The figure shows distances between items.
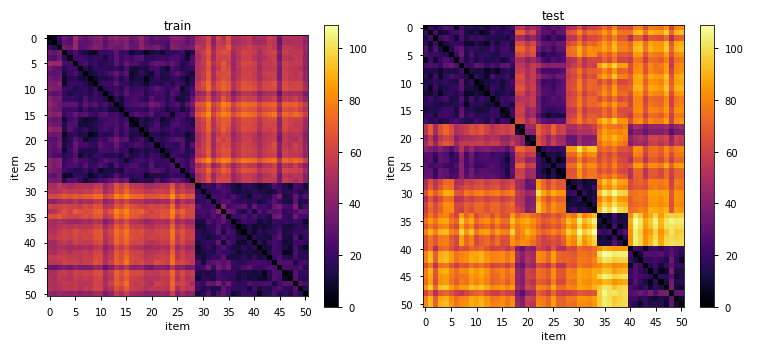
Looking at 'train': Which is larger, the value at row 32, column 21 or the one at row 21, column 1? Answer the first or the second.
the first
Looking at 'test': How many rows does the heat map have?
51
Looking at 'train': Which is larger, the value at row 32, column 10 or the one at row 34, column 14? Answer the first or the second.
the second
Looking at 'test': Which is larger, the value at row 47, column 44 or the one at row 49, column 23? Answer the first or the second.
the second
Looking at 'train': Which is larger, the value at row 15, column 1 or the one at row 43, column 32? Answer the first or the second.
the first
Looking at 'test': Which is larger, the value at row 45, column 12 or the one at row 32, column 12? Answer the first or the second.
the first
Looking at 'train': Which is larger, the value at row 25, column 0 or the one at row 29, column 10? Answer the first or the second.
the second
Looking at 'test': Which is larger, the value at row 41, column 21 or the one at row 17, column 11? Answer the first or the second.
the first
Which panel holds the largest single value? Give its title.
test
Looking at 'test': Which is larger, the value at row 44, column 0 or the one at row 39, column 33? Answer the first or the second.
the second
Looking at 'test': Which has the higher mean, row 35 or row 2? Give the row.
35
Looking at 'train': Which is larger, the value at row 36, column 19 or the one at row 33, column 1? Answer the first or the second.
the second
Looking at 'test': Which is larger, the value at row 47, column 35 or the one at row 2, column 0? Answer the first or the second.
the first
